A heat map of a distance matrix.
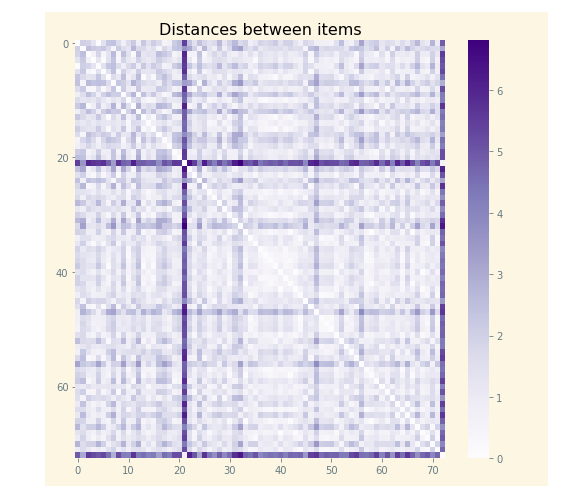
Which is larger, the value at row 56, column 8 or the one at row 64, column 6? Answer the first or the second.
the first
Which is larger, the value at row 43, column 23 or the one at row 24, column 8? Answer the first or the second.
the second
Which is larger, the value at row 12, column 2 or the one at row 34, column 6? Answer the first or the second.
the first
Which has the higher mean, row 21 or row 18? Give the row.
21
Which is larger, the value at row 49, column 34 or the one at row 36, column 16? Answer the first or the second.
the second
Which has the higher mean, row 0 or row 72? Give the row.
72
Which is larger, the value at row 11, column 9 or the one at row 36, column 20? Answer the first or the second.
the first
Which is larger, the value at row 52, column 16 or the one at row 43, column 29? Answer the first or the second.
the first
